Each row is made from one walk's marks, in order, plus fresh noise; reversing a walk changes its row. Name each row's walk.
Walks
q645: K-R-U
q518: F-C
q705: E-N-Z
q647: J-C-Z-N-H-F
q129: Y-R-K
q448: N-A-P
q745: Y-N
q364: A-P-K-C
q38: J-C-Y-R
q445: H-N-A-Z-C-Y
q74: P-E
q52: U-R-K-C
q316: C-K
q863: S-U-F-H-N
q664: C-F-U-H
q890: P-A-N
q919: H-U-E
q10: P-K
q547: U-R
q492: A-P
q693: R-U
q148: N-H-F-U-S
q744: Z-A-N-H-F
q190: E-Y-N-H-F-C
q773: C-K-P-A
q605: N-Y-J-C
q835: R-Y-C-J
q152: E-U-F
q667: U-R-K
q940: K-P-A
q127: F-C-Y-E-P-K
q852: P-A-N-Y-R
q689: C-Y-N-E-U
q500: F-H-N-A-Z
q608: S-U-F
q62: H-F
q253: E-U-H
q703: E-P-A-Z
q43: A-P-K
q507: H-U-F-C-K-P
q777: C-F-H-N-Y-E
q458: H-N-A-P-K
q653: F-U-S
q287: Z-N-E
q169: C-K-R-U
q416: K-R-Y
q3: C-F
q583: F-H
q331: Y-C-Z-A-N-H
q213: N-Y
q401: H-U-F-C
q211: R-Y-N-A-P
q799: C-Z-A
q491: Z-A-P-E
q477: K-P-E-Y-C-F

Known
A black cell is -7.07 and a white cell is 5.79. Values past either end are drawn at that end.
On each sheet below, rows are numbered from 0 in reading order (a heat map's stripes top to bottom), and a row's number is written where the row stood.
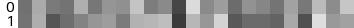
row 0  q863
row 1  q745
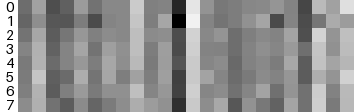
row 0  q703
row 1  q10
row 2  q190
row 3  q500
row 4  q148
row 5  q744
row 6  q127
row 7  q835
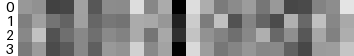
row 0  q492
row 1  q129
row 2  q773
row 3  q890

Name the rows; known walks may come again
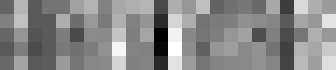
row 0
q213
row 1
q491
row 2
q10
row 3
q74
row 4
q703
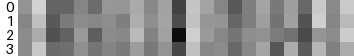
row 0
q647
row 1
q689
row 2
q364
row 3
q169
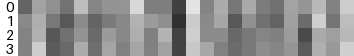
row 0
q608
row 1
q835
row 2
q458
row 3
q744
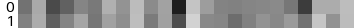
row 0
q448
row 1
q500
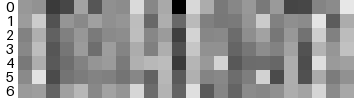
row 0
q492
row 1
q3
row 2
q127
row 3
q445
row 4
q745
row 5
q316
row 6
q583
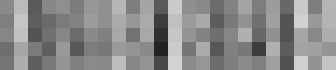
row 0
q777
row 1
q605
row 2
q773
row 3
q416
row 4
q190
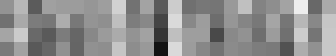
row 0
q518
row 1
q863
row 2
q38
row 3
q852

